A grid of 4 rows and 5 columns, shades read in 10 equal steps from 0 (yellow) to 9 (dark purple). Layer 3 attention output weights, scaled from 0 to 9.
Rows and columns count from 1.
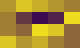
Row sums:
13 28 15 15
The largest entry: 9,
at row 2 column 3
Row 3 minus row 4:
3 2 -2 -3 0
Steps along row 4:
up down up up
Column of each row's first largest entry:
5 3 2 5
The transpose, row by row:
3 4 4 1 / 1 7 5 3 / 2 9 0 2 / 3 8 1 4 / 4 0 5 5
